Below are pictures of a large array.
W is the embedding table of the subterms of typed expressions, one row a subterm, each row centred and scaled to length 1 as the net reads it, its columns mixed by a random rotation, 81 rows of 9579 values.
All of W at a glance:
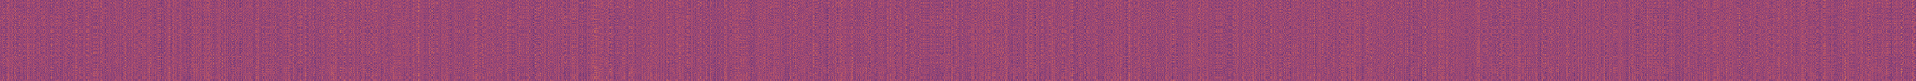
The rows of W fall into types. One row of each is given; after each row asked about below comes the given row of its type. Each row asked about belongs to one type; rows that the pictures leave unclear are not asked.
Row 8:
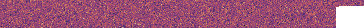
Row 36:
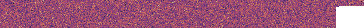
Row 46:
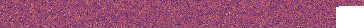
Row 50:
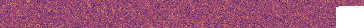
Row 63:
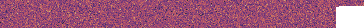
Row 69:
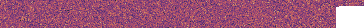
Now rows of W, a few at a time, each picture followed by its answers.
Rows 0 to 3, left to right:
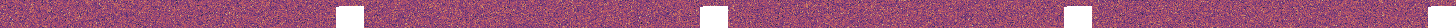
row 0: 46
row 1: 8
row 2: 36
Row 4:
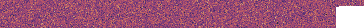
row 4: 8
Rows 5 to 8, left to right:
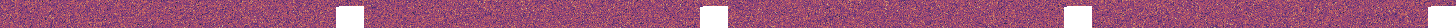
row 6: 46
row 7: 46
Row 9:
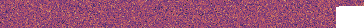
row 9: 63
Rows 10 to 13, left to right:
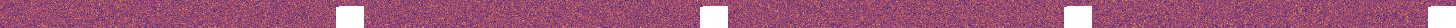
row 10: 46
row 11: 50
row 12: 63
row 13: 8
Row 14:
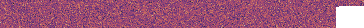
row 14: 36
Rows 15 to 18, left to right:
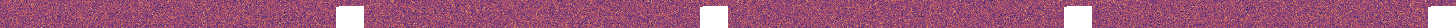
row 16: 50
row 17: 8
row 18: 63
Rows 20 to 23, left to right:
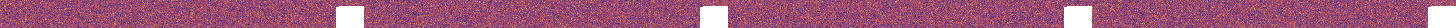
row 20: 69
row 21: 50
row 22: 8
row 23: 50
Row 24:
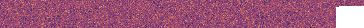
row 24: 36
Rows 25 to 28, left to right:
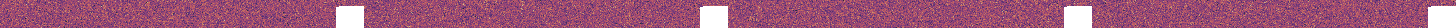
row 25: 50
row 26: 46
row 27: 69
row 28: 36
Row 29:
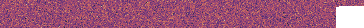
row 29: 50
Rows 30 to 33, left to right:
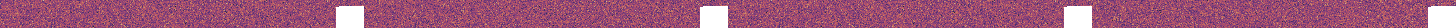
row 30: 36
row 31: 63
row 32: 36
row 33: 69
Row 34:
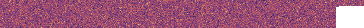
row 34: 8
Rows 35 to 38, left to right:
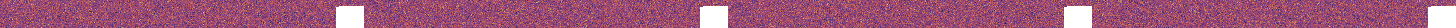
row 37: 46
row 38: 50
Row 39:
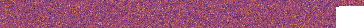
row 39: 36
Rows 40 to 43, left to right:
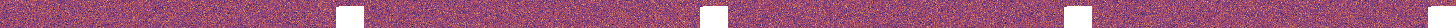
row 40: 63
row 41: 69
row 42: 8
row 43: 50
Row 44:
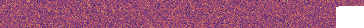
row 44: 50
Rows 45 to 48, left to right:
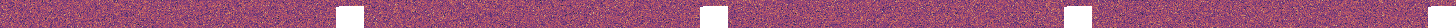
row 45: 46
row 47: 63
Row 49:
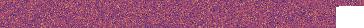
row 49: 8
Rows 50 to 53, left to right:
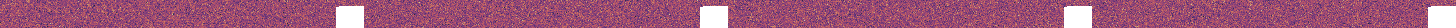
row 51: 50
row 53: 46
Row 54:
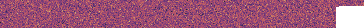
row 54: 63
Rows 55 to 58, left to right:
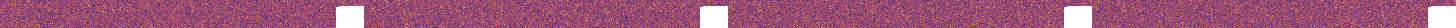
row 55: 50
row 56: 36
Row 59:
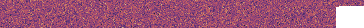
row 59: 8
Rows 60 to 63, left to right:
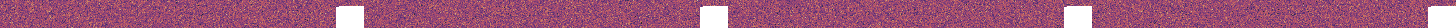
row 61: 8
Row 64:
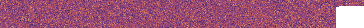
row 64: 69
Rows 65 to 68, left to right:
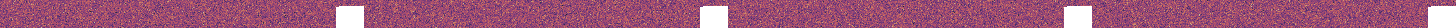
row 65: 8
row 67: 36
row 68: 36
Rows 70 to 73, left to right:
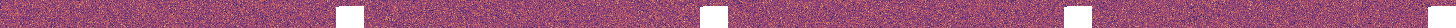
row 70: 36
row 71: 69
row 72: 36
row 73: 46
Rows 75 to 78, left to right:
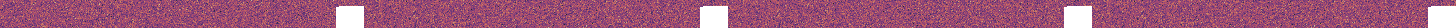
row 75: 46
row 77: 63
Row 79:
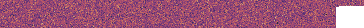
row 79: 8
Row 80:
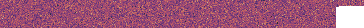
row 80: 8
